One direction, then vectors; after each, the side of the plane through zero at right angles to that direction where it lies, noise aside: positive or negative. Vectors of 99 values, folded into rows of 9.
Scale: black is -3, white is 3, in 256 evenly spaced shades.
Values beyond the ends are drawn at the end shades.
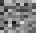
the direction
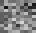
positive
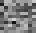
positive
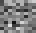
positive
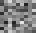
positive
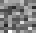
positive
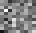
negative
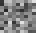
positive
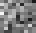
negative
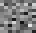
negative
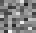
positive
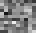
negative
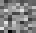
negative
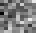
positive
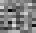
negative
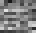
negative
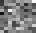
positive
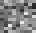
positive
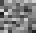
positive
